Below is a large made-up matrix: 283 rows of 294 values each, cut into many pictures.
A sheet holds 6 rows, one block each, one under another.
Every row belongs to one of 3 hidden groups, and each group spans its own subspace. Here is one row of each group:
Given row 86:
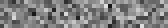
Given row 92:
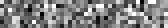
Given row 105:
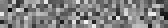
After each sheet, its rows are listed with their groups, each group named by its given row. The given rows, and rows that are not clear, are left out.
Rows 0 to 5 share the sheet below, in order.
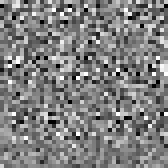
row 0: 86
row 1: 105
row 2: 105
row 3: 92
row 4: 86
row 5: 86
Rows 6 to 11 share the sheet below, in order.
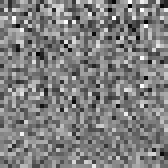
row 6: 86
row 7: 92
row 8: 86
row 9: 86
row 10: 105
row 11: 105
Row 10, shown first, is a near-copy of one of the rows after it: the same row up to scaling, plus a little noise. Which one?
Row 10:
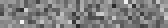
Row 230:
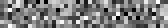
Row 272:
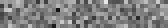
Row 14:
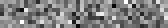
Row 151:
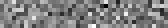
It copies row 14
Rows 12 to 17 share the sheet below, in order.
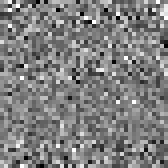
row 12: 105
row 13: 105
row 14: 105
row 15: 105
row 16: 105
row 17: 92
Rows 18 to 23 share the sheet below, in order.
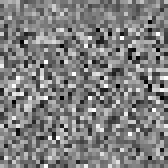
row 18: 86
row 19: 92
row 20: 86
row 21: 105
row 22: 92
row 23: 86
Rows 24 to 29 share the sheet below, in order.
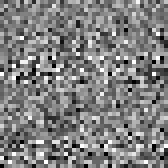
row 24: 92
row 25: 105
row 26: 86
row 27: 86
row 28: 86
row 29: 86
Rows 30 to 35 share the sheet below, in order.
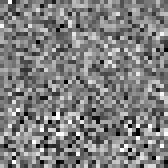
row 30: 92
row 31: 86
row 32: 92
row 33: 105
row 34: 86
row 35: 86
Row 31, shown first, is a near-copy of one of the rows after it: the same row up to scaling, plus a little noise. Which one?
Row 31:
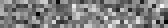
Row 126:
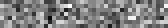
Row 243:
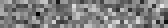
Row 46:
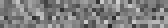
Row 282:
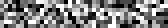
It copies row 243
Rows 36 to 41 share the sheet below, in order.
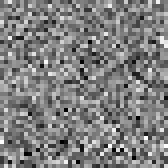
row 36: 92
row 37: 105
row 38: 86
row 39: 92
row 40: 86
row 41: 92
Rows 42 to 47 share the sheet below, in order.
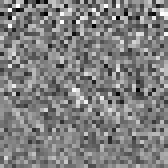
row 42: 105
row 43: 86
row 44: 105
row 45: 86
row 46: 86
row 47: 86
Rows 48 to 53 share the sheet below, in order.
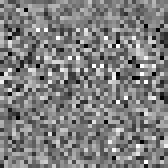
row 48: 92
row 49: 105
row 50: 86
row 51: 105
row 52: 92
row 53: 86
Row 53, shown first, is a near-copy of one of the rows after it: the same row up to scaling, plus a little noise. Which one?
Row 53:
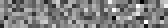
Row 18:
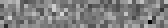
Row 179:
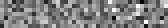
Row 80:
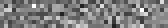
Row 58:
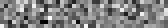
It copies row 179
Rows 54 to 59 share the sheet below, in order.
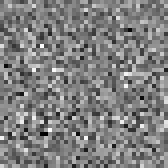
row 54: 86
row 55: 92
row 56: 92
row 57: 105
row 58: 86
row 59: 92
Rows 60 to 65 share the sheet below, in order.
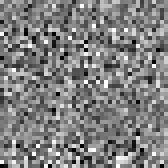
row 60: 92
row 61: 92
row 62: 92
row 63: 105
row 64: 86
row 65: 92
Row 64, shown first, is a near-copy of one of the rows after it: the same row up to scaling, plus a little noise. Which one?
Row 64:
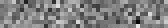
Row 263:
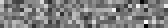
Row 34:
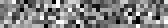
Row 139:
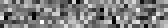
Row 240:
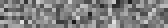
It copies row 34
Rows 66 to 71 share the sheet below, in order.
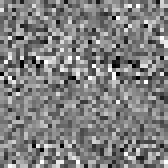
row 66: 86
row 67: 105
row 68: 86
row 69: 105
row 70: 105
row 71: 86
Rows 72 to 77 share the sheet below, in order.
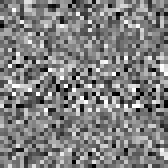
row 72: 92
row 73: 92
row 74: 105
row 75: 86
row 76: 105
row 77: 105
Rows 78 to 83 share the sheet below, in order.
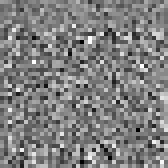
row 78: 86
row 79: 92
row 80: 86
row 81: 105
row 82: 105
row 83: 105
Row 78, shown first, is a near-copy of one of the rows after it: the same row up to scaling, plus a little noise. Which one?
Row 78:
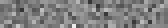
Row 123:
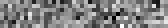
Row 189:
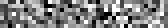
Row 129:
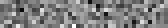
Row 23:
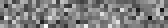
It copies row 129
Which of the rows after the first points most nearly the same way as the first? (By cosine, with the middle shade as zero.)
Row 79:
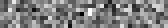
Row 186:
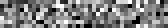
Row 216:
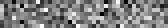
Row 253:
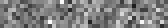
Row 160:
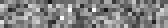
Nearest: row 253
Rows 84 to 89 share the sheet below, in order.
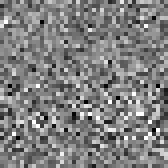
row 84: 86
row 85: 86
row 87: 105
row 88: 86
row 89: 105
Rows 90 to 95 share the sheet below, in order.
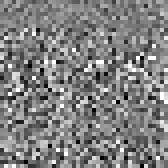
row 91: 86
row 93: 105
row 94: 105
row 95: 92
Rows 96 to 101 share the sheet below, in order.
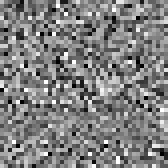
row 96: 86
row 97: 92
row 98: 86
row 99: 92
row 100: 105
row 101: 105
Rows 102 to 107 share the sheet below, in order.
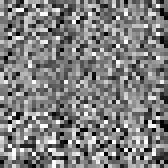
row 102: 105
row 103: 105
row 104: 92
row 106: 105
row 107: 92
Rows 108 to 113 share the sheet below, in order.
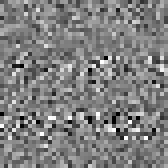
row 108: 86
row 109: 92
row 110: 105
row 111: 86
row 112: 86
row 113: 92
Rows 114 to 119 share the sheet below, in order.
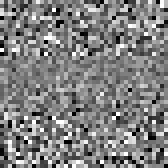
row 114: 86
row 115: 92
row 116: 92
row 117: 86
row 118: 92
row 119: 92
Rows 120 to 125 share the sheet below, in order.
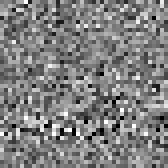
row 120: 86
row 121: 86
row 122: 86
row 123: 86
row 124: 92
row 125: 105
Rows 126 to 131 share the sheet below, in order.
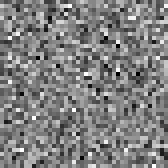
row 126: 86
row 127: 105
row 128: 105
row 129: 86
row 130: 105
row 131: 105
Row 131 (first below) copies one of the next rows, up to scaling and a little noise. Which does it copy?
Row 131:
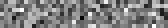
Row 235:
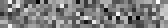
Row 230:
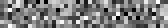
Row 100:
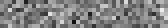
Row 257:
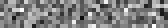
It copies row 257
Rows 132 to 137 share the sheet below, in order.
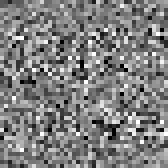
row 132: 92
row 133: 105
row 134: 92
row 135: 92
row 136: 86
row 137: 86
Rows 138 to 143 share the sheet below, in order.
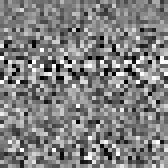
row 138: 105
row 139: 86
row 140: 86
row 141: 86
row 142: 92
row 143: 105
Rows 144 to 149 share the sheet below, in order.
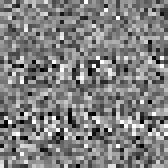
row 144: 105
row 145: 86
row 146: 105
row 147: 92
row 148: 92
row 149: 92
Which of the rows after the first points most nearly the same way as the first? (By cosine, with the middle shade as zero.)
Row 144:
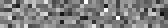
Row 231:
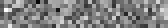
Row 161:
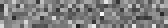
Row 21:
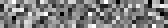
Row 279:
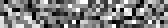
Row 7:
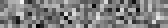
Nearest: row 21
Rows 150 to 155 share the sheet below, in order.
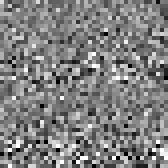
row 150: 105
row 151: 105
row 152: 86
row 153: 86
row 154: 86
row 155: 105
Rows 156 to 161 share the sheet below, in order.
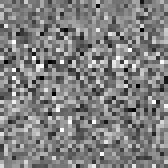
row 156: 86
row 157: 92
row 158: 86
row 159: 86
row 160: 92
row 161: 105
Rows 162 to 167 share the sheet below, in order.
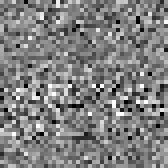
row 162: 86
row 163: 92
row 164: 92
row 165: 86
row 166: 86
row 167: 105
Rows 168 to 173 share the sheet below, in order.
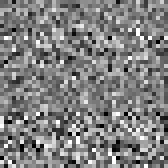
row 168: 86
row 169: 86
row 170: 86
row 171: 92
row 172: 105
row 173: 86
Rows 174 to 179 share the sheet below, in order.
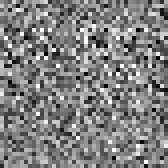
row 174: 105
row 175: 92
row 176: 105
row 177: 105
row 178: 105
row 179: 86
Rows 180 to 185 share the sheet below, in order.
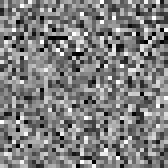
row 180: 86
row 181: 86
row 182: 92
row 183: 92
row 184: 92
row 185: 105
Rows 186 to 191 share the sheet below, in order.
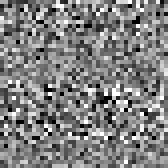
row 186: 86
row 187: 86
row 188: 105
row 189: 86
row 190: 92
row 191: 92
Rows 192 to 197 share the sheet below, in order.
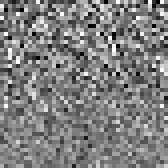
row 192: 105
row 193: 86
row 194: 105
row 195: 92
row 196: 86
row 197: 92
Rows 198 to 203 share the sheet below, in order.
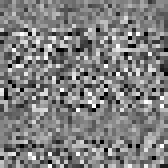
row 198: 92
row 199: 86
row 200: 105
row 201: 105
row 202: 92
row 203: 86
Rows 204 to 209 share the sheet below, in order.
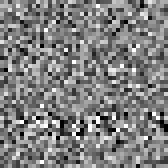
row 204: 92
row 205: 92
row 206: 92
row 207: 86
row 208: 105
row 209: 86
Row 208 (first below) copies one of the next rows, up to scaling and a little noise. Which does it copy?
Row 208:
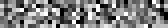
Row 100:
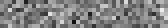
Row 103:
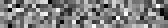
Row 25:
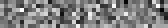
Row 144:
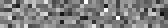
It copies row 25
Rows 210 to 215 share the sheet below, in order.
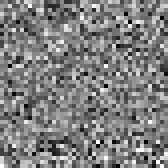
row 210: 86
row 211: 86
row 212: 105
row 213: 105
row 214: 86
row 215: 92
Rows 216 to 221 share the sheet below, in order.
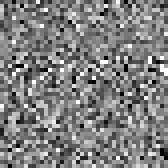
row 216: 105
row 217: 92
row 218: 105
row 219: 92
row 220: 92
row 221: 105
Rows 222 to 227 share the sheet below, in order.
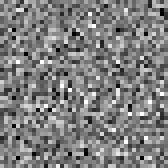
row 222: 105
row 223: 86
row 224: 92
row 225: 92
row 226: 86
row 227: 92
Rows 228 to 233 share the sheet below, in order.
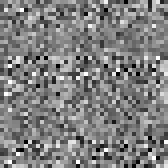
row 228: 105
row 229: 92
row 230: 105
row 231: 105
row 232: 86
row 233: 86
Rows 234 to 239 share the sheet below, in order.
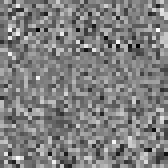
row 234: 105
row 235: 105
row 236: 105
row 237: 92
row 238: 86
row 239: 92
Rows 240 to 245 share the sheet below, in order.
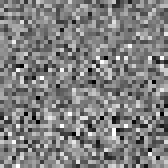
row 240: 86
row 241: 92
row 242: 105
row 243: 86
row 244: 86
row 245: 86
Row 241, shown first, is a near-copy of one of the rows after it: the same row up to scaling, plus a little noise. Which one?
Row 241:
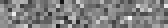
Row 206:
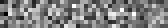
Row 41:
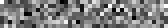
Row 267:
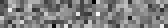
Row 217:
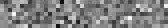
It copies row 217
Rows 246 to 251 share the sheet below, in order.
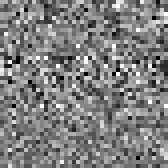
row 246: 86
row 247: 86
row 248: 105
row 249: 86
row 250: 86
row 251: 105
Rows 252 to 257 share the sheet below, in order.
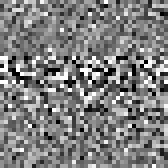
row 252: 105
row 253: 92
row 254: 92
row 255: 92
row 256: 92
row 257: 105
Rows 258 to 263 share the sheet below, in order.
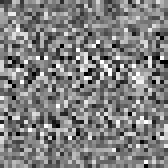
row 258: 92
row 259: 92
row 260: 105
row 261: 92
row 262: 92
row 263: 86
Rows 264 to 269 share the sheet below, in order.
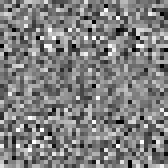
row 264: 105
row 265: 86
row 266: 105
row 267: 92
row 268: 92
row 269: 92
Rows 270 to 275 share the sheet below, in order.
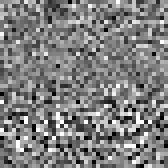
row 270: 86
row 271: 105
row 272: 105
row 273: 86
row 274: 86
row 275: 86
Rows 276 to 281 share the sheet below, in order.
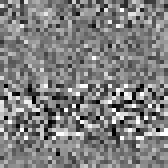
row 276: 92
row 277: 105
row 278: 92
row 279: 92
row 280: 86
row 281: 86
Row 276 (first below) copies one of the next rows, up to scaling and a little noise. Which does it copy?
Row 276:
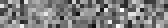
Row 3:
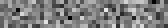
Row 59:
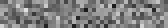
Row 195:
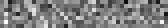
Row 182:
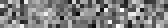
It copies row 182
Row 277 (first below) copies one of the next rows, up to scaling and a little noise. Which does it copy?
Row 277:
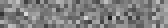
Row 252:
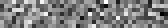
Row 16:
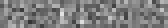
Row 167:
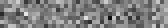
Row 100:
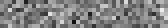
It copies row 167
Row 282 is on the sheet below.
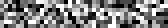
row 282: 86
